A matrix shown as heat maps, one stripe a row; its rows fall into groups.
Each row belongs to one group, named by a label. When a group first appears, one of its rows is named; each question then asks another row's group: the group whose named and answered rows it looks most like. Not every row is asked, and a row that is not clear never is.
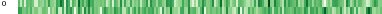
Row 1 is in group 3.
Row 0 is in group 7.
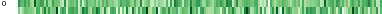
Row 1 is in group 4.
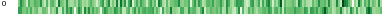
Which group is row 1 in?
3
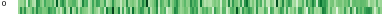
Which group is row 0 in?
4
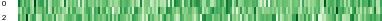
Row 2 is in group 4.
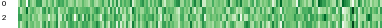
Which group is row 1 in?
4
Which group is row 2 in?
3
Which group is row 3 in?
4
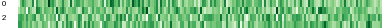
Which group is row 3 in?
3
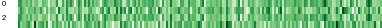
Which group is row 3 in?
7
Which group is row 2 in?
3
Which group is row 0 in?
3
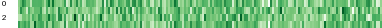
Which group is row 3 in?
7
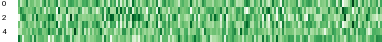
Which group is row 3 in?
4
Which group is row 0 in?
4
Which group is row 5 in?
7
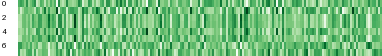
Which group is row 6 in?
3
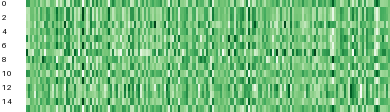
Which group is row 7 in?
7
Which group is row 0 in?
3
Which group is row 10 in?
3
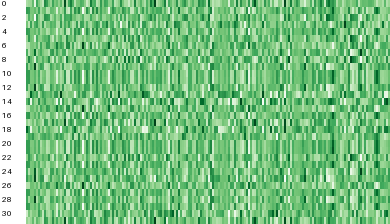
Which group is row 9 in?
4
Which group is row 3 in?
7
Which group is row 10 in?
3
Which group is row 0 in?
4
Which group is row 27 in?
3
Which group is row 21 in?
3
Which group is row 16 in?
3
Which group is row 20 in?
3
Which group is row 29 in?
3
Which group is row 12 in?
4
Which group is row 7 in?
4
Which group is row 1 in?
3
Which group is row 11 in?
3
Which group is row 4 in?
3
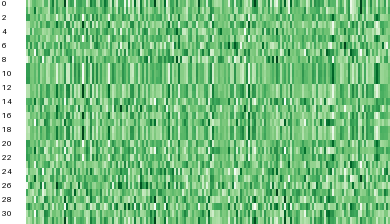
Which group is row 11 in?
3
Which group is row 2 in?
3
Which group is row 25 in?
4
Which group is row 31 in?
4
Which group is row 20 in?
3
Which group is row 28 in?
4
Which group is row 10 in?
3
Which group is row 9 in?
3
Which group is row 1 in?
4
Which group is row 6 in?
7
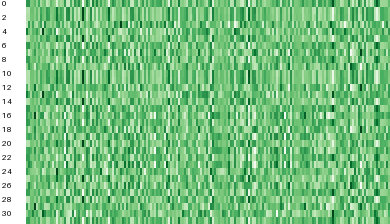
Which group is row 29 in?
4
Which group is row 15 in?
3
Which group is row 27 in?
3
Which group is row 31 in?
3
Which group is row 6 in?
3
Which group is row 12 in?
4
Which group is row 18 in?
4
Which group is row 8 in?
3
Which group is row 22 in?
3
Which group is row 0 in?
3
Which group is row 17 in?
3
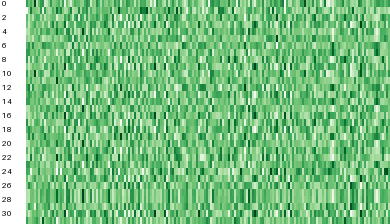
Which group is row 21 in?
7
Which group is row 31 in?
7
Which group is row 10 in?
4
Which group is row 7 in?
3
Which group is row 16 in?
4
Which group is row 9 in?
4
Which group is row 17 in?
7
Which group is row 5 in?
7
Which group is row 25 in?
4
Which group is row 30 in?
4
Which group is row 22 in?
7
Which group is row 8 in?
7
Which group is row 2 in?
7
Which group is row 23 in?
3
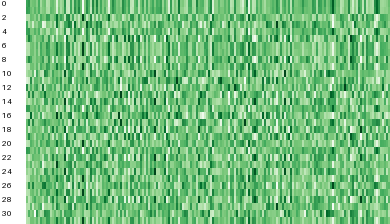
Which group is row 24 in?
4
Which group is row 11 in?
7
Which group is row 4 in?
3
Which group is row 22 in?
4
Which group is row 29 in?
7
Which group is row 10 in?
4
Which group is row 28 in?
4
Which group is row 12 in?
7
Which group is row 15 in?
3
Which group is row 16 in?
7
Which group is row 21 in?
3
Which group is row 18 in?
4
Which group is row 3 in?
7
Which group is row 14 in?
4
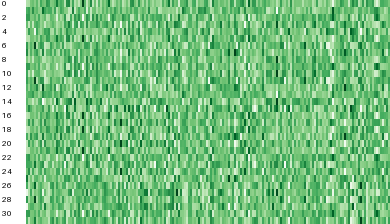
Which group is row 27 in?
7
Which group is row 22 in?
3
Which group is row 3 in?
7
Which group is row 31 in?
4
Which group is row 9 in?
3
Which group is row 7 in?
7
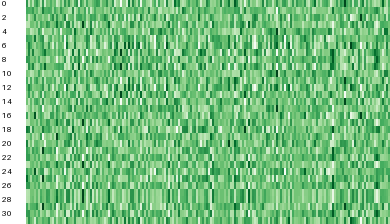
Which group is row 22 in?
3
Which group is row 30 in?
3
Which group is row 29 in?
7
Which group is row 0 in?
7
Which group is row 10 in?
7
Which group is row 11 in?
7
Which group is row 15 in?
7
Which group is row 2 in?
4
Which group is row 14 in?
7
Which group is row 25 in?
7
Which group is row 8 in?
3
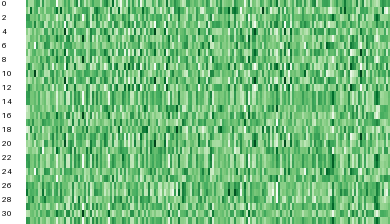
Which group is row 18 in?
7
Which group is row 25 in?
7
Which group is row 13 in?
3
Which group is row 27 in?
7
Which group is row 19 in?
4
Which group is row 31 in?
3
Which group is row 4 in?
4
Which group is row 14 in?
3
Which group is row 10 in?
4
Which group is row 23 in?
3
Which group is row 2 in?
3
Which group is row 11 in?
4
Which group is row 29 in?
3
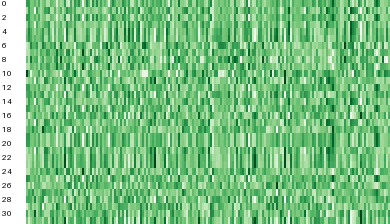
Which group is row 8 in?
7
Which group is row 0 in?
3
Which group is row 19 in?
3
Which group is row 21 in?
4
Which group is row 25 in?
3
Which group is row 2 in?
3
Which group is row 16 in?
4
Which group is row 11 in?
4
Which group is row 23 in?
4
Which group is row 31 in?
4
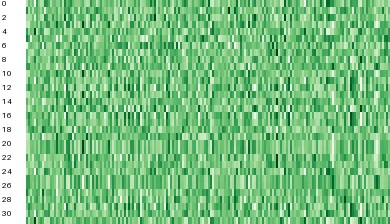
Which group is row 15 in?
4
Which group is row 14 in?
7
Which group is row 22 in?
7
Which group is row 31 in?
4
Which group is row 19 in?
7
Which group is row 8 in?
4
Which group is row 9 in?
3
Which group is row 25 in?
3
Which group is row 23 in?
7
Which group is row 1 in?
7
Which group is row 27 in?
7
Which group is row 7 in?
7
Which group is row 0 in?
4
